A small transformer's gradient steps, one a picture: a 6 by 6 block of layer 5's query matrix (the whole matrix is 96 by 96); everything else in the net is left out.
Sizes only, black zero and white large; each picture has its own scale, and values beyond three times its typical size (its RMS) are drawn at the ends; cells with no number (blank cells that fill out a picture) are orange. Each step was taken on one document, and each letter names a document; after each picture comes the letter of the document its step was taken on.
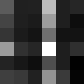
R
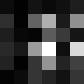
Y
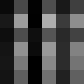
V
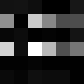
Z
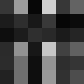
V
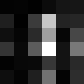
Y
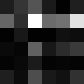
Z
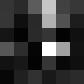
R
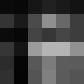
R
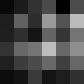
V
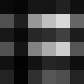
R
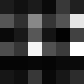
Z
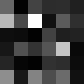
Y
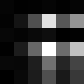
Y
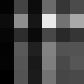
V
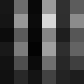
V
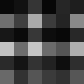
Z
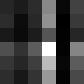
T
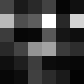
Y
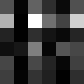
Z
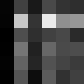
V
